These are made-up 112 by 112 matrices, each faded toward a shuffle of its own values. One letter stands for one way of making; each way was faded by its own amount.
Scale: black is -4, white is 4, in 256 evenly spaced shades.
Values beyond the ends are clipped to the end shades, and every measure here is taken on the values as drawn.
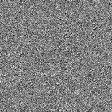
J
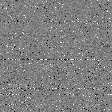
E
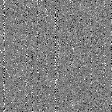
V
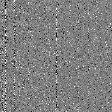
V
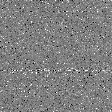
E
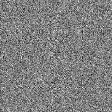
J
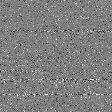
E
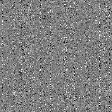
V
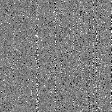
V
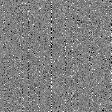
V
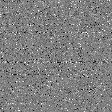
E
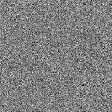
J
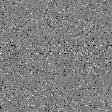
E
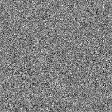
J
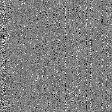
V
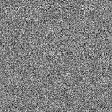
J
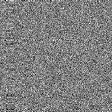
J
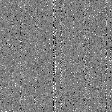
V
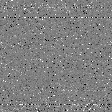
E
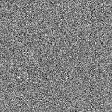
J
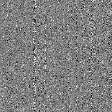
V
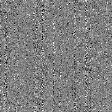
V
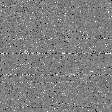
E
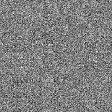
J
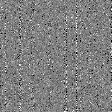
V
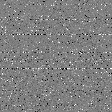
E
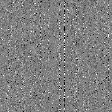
V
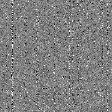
V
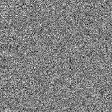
J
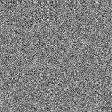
J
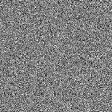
J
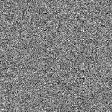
J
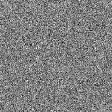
J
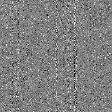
V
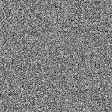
J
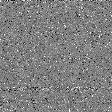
E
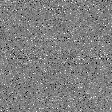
E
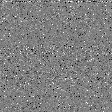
E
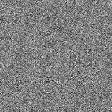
J
